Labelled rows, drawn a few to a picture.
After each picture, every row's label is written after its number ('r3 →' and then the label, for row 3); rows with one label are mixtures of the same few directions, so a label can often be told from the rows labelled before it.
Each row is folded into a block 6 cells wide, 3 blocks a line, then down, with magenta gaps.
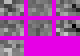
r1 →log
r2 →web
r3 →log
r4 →web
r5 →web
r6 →log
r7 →web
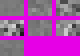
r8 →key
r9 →web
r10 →log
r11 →web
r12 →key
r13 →web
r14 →web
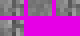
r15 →key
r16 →web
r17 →key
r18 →key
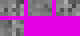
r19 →key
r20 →log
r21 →key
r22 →key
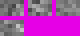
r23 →web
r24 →log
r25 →log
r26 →log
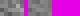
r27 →log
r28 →log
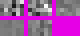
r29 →key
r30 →log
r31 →web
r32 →key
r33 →key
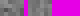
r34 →web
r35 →key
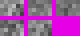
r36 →web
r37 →web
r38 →web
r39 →web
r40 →web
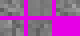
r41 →log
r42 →key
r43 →log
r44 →key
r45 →web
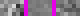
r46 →web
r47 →log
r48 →log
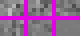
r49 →web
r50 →key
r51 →log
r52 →key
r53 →log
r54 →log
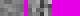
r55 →log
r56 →key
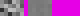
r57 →log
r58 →key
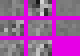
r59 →key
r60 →key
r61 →key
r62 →key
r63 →web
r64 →web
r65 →web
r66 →web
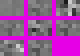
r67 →key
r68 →web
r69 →key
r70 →web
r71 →web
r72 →web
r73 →log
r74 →web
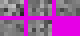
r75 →web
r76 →key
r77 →web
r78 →log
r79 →key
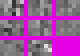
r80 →key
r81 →key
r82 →key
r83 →web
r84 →key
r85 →key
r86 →log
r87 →log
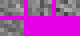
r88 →log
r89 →key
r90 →log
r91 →log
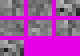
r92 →key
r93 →web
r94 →web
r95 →log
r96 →web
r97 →key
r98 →web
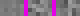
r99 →key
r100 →log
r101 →key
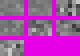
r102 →log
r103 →web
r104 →key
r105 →key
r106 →web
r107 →log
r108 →web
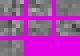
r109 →key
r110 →web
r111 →web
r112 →key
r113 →web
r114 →log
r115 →key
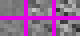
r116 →key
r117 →web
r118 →log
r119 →log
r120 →log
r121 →log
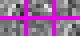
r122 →web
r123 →log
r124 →key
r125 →key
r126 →web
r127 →web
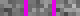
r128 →web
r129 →key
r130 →log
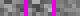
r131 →log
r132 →log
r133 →log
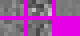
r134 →key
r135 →web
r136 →key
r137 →log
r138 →web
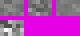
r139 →log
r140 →log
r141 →log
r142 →web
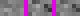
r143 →web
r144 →log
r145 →log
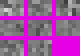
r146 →web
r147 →log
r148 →key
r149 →log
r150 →web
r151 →key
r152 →web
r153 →key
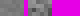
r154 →log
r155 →web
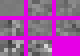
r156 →log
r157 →log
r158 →key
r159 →key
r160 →log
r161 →log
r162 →key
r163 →log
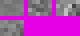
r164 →log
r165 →log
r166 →web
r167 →web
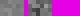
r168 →web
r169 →web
